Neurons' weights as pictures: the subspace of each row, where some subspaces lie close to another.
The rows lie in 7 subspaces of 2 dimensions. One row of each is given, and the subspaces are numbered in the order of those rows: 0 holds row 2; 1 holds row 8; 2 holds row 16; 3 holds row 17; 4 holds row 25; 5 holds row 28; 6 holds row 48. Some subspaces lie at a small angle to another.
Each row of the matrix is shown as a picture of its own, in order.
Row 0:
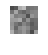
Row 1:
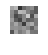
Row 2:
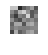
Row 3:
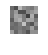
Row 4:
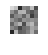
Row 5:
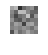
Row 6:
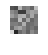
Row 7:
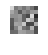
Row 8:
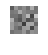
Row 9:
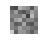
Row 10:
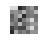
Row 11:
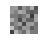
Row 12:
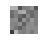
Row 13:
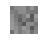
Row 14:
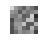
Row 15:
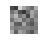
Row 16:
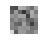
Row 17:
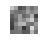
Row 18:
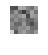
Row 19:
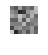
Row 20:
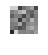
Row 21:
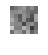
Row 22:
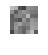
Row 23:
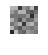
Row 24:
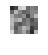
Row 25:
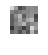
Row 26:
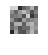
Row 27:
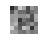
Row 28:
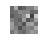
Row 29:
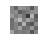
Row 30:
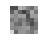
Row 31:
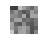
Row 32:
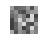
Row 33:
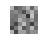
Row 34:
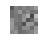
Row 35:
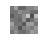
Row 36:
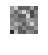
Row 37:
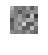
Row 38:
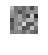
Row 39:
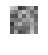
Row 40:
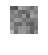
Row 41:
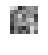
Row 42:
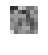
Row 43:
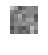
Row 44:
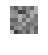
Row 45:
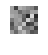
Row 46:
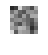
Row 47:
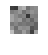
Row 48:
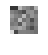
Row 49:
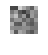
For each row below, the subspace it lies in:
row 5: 0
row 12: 6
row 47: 5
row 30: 2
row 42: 2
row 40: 3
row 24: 1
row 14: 5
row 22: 1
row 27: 2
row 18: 2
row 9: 3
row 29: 1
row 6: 6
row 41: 4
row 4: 4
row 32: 3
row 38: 1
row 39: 0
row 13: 3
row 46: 4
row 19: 6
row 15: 0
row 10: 6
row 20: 6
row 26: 3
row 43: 4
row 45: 5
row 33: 2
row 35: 5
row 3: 0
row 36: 2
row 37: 1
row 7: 5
